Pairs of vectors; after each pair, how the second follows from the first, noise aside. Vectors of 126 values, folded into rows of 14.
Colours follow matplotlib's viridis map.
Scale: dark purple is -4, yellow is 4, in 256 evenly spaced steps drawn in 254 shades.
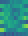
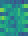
reversed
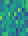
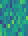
reversed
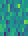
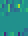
partly zeroed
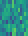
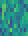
wrapped around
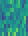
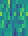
wrapped around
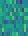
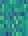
reversed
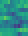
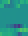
partly zeroed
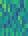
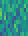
wrapped around
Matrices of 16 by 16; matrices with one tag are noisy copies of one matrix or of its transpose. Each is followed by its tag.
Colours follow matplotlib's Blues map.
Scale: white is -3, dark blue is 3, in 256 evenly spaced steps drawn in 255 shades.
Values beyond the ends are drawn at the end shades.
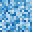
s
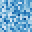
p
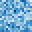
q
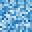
s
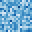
s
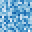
p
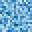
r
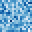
r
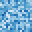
s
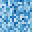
p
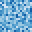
r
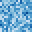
q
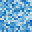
q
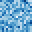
q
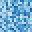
p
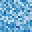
q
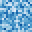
p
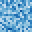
r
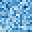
s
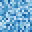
s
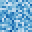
p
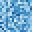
p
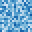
r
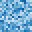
q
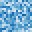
p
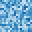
s
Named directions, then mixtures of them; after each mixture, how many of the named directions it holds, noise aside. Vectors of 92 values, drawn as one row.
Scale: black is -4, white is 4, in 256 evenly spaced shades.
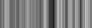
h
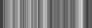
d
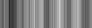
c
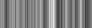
one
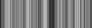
two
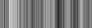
three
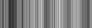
one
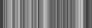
one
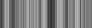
three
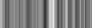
two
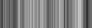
two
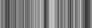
two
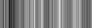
one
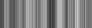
three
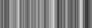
two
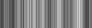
two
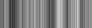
two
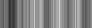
one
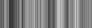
two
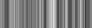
one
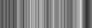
three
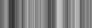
two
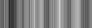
one
